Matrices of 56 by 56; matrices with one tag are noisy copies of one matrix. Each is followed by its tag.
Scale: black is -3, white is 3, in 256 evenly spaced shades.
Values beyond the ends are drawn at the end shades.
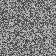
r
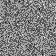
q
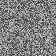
r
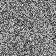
r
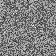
q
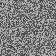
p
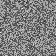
q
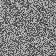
q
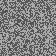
r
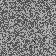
r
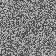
p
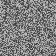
q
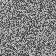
p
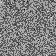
q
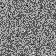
p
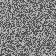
p
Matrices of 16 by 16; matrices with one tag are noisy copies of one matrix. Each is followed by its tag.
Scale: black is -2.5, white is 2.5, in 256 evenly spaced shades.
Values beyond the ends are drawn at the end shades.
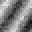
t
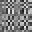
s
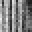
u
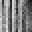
u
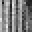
u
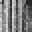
u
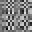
s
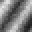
t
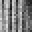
u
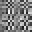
s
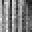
u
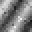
t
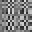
s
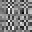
s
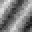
t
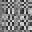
s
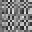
s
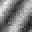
t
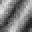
t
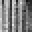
u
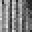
u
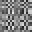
s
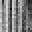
u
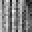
u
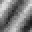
t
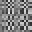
s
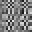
s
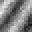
t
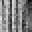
u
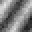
t
